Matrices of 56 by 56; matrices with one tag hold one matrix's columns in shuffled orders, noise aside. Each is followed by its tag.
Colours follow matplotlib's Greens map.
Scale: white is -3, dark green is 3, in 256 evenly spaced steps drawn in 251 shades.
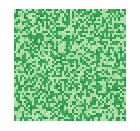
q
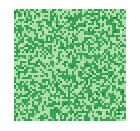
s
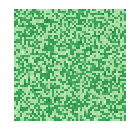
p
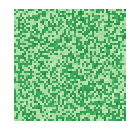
s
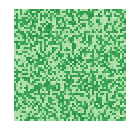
q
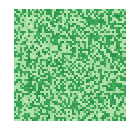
q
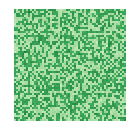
q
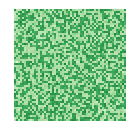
s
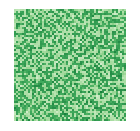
p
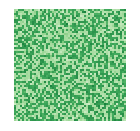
s
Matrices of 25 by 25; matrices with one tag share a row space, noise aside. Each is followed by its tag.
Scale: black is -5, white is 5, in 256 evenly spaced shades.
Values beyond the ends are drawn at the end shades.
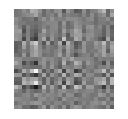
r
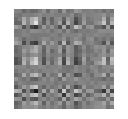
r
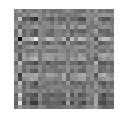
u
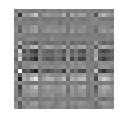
u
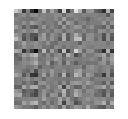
r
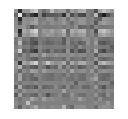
u
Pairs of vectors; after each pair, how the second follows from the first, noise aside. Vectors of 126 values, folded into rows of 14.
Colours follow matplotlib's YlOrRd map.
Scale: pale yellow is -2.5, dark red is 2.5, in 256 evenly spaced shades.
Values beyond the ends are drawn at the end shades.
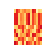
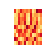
negated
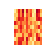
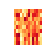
reversed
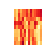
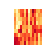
reversed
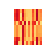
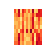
reversed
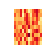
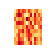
reversed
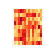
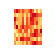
reversed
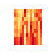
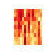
negated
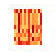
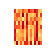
reversed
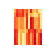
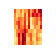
negated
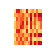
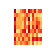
negated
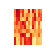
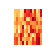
reversed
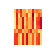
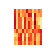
negated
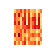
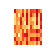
negated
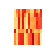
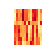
reversed
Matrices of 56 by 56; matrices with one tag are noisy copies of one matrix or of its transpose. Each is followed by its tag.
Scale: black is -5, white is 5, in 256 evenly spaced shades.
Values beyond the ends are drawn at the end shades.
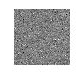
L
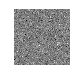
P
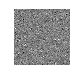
L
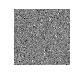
L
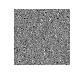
L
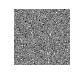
P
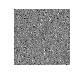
L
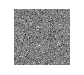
P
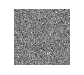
P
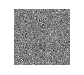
P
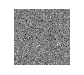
P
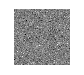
P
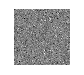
L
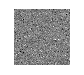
L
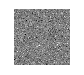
P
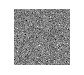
P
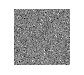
L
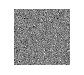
L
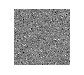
L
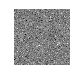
P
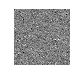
L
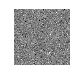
P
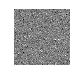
L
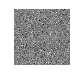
P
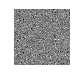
L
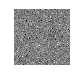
P
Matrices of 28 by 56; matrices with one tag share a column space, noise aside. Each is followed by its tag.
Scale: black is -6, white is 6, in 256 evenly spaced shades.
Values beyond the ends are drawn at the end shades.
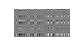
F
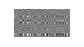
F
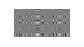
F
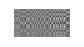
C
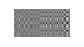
C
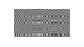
F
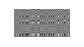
F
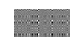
F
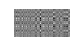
C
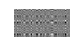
F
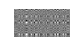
F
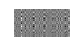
C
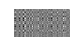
C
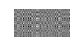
C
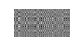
C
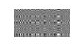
F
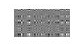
F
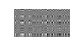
F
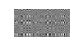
F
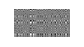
F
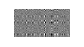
F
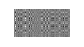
C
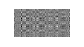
C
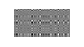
F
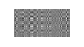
C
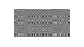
F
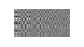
C
